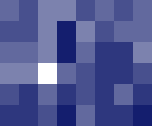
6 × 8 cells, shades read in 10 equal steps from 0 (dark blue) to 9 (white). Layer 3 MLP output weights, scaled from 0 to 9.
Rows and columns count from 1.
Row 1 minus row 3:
0 -1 0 4 -1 2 1 -1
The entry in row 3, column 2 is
3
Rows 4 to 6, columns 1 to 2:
4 4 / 2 1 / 1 1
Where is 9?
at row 4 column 3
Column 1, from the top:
3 2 3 4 2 1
